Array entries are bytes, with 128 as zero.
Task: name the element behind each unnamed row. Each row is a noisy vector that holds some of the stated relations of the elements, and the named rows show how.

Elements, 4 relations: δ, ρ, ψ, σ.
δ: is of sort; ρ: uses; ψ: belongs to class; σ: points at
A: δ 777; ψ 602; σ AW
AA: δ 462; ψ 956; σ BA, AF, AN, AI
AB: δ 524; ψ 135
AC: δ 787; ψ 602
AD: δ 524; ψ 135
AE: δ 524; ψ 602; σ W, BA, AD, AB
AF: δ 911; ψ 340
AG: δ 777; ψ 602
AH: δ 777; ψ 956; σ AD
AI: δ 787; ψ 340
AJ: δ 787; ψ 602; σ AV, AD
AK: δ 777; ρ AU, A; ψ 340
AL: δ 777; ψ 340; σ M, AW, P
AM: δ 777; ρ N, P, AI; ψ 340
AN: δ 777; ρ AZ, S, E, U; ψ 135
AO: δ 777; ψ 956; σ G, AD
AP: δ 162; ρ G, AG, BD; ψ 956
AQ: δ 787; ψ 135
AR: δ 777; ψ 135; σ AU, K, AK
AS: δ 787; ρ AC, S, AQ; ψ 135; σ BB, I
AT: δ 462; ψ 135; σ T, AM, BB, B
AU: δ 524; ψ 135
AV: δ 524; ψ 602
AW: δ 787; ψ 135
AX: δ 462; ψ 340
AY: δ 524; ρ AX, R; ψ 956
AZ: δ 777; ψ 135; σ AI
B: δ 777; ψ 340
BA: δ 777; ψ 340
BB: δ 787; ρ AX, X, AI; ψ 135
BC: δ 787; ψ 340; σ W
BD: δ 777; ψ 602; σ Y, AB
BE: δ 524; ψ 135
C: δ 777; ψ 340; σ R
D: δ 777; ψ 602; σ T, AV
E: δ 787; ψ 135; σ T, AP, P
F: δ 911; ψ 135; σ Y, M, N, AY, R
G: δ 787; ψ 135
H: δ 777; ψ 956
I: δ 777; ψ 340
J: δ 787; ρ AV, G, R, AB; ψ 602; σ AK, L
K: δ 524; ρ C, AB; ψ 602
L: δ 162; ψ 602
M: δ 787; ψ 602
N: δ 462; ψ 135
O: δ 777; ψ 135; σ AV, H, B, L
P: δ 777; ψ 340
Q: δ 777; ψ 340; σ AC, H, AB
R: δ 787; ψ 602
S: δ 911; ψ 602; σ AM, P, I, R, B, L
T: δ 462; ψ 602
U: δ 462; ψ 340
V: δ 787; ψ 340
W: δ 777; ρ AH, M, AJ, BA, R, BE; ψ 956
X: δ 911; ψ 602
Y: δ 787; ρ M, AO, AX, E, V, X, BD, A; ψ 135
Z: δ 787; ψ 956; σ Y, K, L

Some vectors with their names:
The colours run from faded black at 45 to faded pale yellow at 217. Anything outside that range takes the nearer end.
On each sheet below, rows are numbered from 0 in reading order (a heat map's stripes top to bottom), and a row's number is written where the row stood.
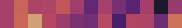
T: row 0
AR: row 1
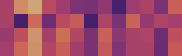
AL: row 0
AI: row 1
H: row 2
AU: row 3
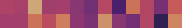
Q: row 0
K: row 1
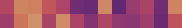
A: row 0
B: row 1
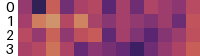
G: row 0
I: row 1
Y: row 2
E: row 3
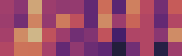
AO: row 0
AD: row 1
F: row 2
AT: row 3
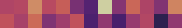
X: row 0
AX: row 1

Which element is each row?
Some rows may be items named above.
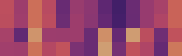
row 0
AS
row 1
AS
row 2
AZ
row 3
AG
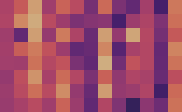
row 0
AY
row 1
AL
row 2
AF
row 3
D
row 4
AG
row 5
H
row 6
AV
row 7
R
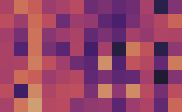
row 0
N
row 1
AS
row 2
V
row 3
AA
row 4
BD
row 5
N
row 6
AN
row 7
C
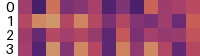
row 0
BC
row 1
AM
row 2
AC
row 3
BA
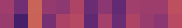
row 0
AQ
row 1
G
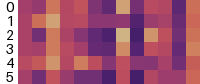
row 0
AG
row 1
C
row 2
AE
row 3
BD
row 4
AK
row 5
AJ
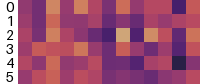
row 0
AB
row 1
AQ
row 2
AE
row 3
L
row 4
U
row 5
AW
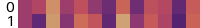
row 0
BE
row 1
W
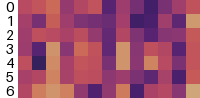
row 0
BB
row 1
J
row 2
M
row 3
W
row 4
AN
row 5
AP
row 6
S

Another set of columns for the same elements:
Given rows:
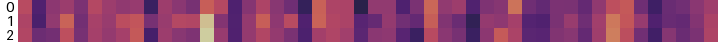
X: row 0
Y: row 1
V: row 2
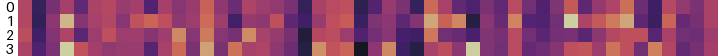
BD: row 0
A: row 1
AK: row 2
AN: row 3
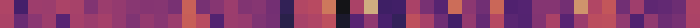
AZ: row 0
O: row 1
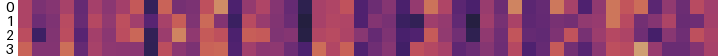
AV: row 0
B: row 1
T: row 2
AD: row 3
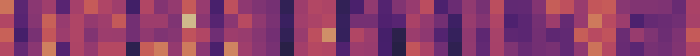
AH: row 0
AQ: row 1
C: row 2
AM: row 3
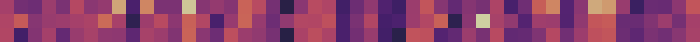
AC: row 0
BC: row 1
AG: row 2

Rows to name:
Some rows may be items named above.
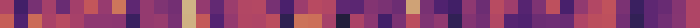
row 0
J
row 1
F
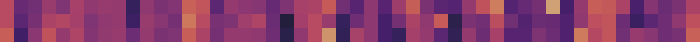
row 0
AJ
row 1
S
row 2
C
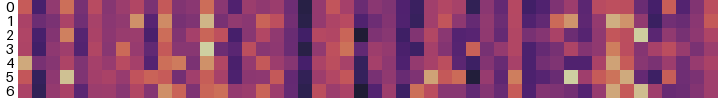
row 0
AL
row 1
AC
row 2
AB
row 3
BA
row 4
AY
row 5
A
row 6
AU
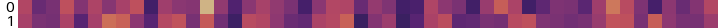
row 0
V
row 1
W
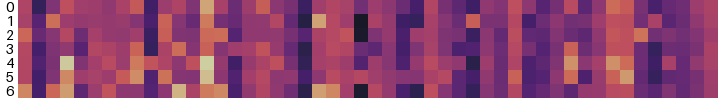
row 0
R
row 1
AF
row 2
BE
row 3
L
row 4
AW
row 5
M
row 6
N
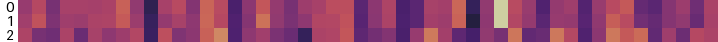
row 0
BC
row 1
BC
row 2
AV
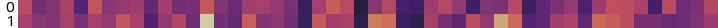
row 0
Q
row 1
AI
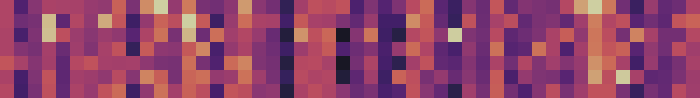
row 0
AP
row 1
BB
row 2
AN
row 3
AV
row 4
H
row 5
AU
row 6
T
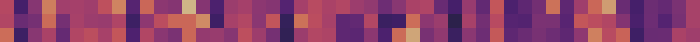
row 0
M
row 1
AT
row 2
K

